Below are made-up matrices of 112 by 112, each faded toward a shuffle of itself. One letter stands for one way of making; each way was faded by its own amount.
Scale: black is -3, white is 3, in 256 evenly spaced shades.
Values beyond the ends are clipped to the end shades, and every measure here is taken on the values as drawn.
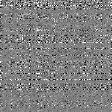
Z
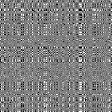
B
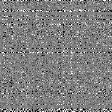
Z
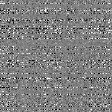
Z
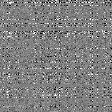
Z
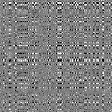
B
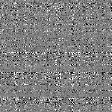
Z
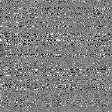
Z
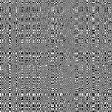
B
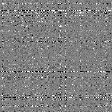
Z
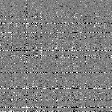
Z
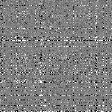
Z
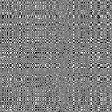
B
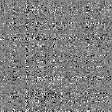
Z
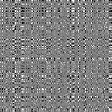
B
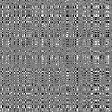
B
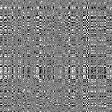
B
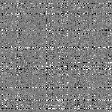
Z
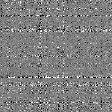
Z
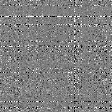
Z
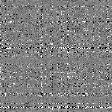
Z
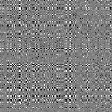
B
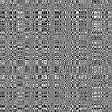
B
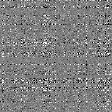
Z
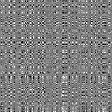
B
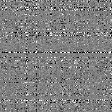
Z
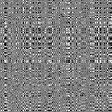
B
